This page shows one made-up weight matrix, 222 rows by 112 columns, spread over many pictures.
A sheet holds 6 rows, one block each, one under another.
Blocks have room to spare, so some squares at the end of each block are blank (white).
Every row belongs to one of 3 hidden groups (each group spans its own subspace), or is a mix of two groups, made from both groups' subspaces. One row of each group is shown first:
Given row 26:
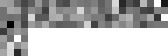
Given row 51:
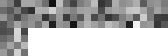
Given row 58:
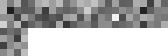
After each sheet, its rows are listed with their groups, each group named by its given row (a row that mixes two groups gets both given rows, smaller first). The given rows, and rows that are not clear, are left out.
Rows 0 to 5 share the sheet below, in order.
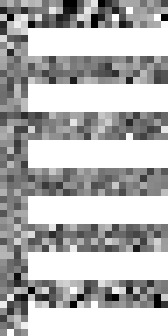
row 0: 51 and 58
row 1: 51
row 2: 51
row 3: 58
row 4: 51
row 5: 51
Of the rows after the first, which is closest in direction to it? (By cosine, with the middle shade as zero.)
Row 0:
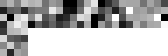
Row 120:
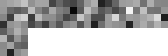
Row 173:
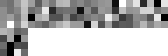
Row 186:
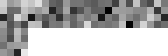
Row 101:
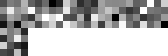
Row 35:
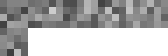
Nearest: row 120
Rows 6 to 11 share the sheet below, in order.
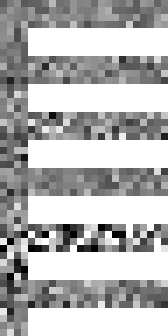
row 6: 51
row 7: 26 and 58
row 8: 58
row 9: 26 and 51
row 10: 51
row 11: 26
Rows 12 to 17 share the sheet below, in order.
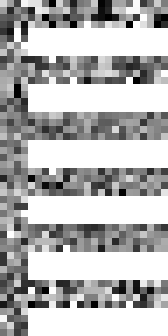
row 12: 51
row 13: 51
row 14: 58
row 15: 58
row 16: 26 and 58
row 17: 26 and 51
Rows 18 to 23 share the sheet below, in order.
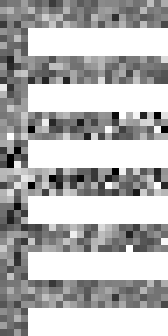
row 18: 58
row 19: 26
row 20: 26
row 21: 26 and 51
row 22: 51
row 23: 58
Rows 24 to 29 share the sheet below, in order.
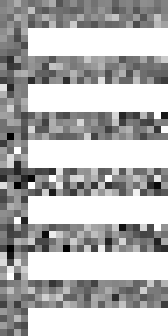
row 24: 51
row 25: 26
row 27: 51
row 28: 26
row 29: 58
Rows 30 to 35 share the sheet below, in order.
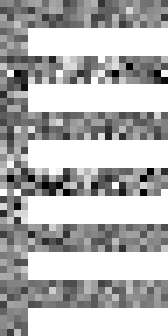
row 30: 51 and 58
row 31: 51 and 58
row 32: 26 and 58
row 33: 58
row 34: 58
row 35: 51
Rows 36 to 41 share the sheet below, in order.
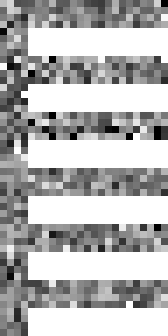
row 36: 26
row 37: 26 and 58
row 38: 51
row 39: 58
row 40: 26
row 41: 51
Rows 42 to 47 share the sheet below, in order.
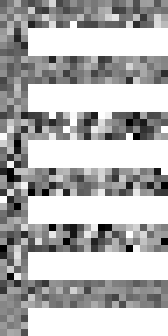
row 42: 51
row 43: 51
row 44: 51
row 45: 26
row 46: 51
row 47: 51 and 58
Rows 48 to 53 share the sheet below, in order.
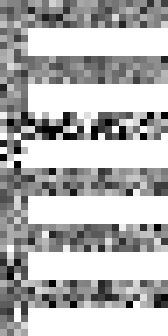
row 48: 58
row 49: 26
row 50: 58
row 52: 26
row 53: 51
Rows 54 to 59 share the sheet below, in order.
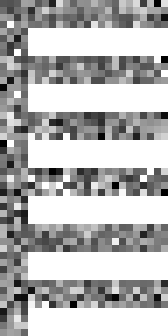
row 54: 26 and 51
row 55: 26
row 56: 26
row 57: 58
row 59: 26 and 51
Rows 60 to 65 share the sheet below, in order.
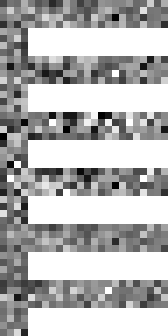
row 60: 58
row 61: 58
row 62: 51
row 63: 58
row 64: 58
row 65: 51
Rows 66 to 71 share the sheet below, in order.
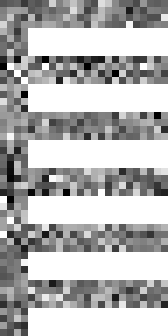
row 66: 51
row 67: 58
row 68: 26
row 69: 26
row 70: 58
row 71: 58
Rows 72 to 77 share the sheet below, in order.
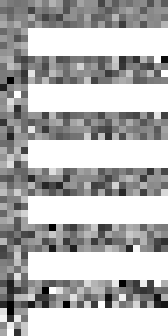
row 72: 58
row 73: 26
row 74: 26 and 58
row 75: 58
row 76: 51
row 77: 26
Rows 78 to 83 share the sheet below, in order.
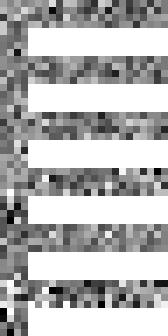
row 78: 51
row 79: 51
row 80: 51 and 58
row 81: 26
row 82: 51
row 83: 26
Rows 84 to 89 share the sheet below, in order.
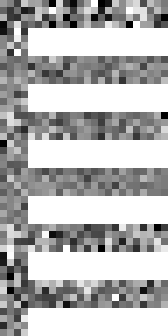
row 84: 51
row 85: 58
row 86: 26
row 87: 58
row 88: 26
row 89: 58
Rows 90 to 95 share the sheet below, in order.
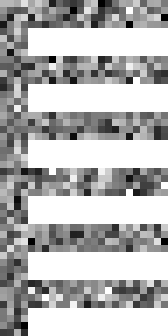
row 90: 51
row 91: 51
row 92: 51
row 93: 51
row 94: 26 and 51
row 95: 51 and 58
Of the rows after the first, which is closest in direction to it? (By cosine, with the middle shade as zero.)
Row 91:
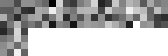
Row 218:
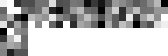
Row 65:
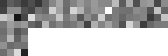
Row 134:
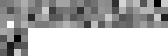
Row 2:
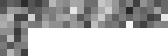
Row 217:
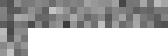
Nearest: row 65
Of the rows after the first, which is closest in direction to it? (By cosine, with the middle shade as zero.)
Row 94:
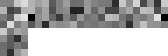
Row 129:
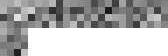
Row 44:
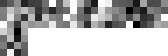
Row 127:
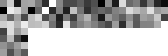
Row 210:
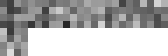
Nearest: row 129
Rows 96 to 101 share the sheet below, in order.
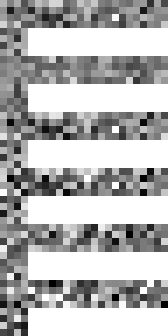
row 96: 58
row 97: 51
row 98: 58
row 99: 58
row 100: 51
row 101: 58
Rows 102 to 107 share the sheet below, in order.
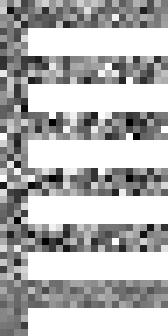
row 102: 58
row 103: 51
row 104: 51
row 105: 51 and 58
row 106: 58
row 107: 51 and 58
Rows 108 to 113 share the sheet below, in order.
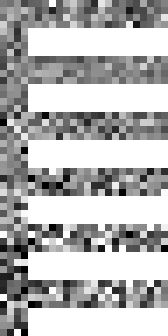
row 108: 51
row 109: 51 and 58
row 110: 58
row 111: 58
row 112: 58
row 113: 51
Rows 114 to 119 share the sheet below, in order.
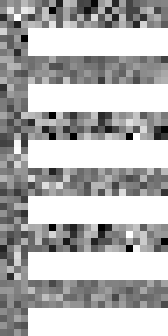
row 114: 51 and 58
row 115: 26
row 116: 51
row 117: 58
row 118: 51
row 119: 58
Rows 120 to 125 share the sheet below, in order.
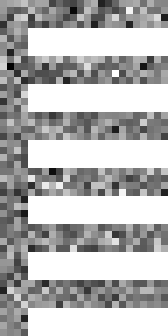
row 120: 51
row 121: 58
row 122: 58
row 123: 58
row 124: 51
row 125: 58
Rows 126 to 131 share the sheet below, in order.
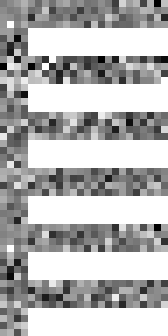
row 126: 26
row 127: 26 and 58
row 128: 51
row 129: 51
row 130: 26
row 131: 58
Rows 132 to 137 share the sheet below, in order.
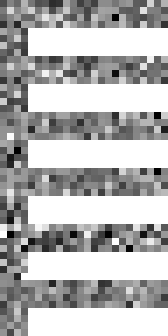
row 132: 58
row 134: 26
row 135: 26
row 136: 51 and 58
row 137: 51
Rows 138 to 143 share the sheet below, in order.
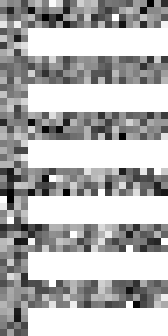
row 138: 58
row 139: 26 and 58
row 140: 58
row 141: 26
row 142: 51
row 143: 51
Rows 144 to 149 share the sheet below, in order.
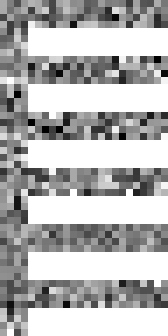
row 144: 51
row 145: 26 and 58
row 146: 58
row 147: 51
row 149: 26
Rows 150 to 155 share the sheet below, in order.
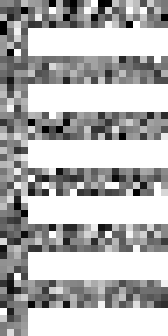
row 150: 51
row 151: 26
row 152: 58
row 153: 51
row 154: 51
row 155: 26
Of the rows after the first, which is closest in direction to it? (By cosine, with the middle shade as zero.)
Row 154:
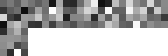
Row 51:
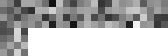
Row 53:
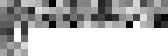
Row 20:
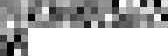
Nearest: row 51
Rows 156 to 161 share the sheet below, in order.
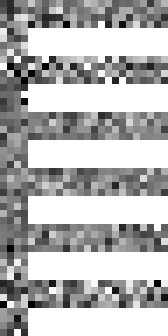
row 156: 26 and 58
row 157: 58
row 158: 51
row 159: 58
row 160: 26
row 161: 26 and 51
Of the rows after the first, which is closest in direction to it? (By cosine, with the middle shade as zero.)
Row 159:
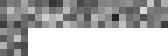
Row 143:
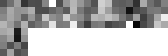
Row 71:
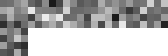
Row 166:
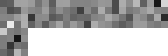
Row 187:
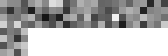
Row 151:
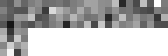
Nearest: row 71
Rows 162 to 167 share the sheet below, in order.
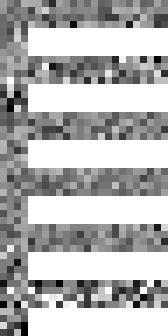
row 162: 51
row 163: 26
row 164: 26 and 58
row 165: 58
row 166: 26
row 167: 51 and 58
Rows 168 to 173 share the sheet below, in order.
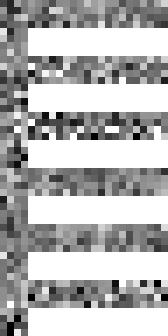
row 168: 26
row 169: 58
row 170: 51
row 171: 26
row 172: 26 and 51
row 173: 26
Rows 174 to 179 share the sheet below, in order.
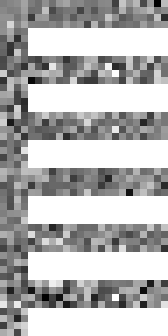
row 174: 26
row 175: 51
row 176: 58
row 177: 51
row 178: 58
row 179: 58
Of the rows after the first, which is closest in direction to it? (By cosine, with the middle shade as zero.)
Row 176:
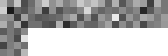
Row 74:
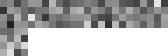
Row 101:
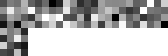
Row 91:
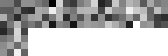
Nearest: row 91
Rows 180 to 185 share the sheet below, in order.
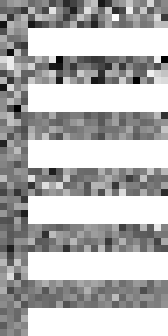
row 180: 51
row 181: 26 and 51
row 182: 26
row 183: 58
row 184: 26
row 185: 58
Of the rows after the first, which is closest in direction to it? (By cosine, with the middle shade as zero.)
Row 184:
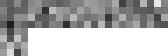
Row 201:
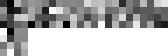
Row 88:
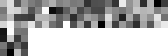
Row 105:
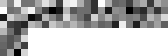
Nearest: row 201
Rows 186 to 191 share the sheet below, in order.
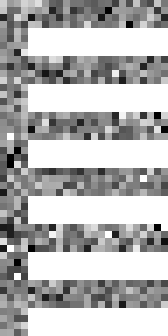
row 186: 51
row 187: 58
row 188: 26
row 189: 51 and 58
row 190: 26 and 51
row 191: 58
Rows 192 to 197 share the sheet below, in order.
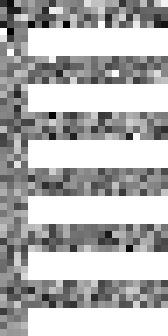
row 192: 26
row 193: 51 and 58
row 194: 51
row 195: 58
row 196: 51
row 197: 51 and 58
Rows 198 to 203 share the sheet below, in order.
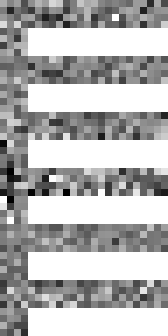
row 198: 58
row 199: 58
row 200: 26
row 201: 26
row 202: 58
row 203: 51 and 58
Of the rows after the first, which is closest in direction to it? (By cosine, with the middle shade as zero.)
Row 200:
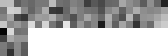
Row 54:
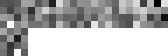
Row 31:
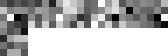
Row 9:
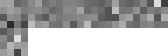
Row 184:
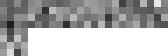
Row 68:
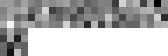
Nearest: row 68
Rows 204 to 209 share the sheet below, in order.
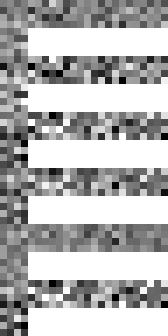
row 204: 58
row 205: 58
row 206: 58
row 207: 58
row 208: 51 and 58
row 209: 58
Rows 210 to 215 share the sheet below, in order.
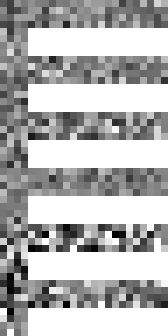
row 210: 26
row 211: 58
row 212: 51
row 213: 51
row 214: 51
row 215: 26
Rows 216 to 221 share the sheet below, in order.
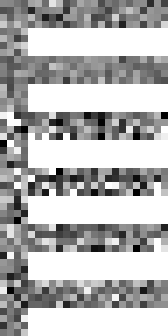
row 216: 58
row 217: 26
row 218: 26
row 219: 51
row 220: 26 and 51
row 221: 58
